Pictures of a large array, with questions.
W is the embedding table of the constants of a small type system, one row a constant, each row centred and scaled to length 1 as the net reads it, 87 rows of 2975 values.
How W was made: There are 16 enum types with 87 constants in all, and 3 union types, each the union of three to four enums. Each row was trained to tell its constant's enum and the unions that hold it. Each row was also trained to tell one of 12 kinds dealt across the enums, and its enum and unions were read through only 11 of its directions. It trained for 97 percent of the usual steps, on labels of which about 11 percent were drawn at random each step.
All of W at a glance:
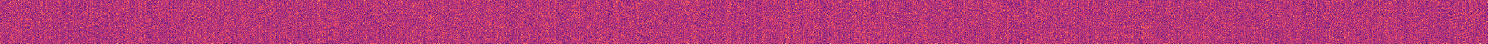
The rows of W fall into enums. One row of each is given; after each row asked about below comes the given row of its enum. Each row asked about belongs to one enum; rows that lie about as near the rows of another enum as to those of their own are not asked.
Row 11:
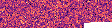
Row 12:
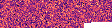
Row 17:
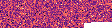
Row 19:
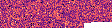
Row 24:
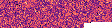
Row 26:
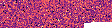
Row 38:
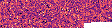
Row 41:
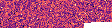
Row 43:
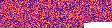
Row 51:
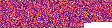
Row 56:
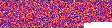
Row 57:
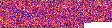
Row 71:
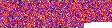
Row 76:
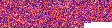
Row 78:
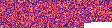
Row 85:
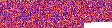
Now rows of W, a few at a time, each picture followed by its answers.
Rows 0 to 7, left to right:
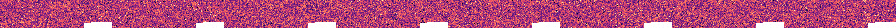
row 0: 85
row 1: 43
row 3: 17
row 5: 17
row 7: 12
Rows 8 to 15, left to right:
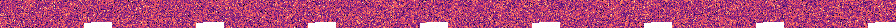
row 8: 12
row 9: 71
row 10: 56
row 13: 11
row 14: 57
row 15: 76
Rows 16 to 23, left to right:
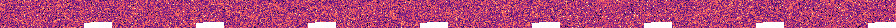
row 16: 17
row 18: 78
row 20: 76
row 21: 11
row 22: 26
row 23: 41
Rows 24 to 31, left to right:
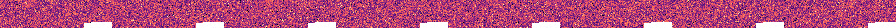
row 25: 17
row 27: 24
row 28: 71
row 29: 56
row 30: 43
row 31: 76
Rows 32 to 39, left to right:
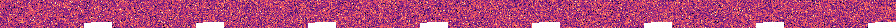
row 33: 76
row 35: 26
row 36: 56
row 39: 43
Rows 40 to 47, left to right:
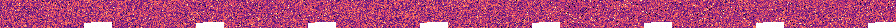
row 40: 85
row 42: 38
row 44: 43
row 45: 57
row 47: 57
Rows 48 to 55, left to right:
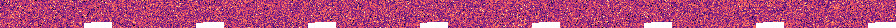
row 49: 43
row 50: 43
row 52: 26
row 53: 51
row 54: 85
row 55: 85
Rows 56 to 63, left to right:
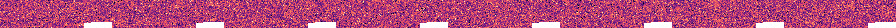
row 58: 38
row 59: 11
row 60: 41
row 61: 76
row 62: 41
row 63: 85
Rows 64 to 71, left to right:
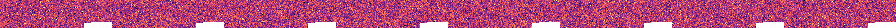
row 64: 57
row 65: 57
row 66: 76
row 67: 24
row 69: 26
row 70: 38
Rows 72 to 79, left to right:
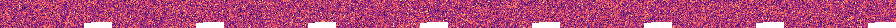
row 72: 11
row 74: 41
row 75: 41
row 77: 11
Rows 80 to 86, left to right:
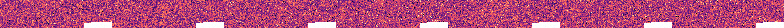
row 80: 26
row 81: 85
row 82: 57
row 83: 41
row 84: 26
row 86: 17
